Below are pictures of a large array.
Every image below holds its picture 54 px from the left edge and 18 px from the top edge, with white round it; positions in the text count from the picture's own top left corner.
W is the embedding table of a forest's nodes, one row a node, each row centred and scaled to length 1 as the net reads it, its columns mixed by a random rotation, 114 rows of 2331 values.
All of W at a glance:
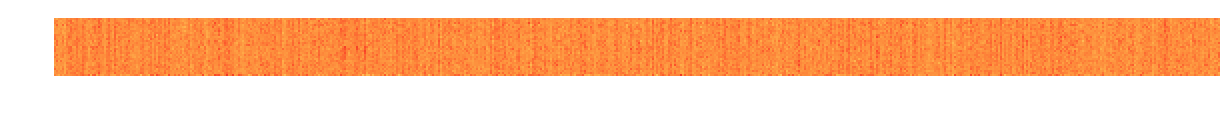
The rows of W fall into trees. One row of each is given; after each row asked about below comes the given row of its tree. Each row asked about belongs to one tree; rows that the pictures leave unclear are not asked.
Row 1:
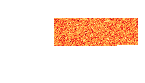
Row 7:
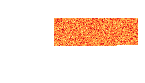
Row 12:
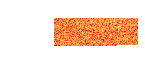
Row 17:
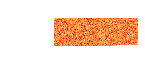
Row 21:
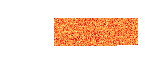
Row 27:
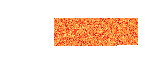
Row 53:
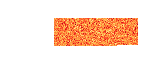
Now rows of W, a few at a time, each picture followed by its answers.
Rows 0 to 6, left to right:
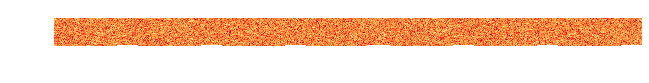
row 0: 53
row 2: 27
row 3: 17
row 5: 21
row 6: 27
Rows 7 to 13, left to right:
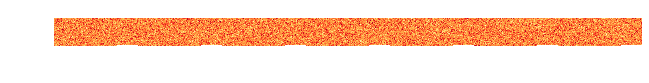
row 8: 27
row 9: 27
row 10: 27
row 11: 53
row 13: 53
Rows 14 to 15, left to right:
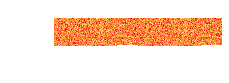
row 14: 53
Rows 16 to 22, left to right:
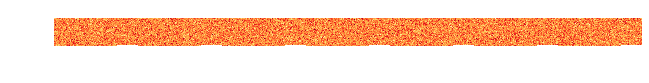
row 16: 53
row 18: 7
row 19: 7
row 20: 27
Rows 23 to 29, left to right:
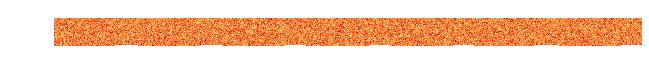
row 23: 17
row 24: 17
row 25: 27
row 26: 7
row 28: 17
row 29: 27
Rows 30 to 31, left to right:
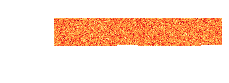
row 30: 1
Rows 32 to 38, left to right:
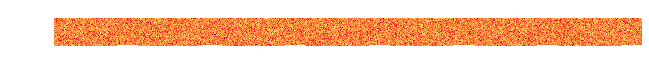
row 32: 21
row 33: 17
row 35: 21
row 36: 53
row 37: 21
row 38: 53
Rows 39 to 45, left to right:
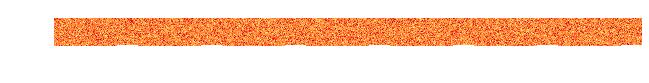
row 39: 21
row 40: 27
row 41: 53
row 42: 21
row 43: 1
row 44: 53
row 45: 53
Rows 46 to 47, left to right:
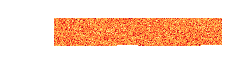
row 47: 12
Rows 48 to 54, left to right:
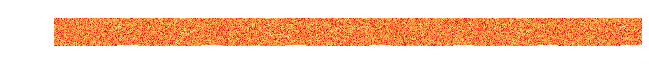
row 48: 12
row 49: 53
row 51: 27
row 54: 12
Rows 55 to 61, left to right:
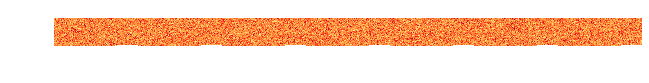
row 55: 17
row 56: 1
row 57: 1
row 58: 21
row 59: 21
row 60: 7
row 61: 21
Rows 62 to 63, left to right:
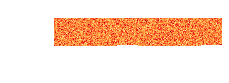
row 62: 7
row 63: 21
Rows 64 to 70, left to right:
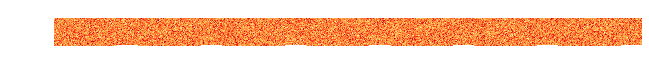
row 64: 17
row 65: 21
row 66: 53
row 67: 21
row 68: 21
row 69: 1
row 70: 21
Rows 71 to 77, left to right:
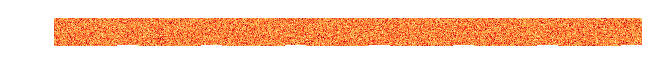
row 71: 53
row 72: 21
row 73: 53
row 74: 17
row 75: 12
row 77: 27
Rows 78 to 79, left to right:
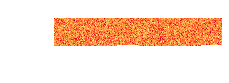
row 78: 21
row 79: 21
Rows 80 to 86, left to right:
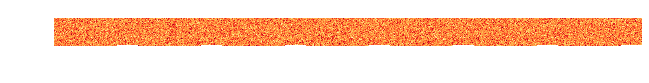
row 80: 21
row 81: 7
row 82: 27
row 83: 17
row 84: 17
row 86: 12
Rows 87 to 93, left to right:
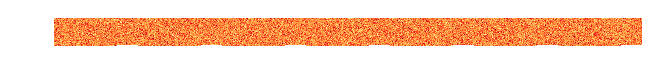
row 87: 12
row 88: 27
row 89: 1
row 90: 53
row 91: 17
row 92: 17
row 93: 53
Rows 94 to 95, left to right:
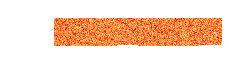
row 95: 17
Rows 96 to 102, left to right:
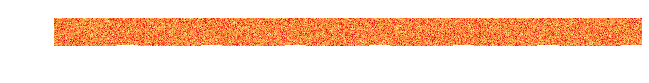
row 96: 1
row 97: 53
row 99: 27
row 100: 21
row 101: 53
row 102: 21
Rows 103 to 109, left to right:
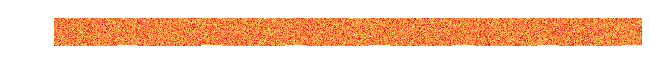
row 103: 7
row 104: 12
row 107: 1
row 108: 53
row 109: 53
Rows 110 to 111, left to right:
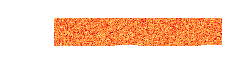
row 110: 17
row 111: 7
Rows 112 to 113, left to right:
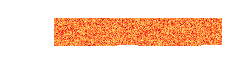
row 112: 27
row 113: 27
